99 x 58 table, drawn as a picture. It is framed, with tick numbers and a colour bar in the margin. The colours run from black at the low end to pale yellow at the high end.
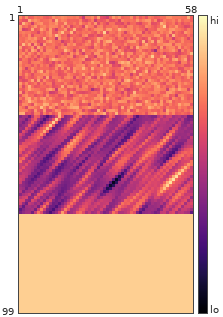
It is made of 3 by 1 panels. Panel 1,1: high, fine-grained. Panel 2,1: middling, slanting up to the right, strong in contrast. Panel 3,1: very high, flat.
